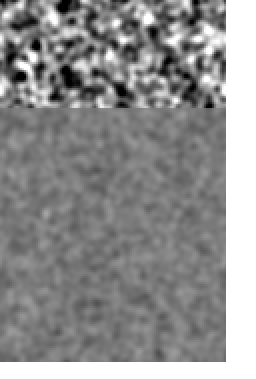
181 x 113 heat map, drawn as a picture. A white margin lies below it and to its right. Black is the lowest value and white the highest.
There is no overall slope. There are no regular stripes. The bottom part is calmer, past a seam about 30% of the way down. The field is mottled with small blotches. A few values lie far out on both sides of the bulk.
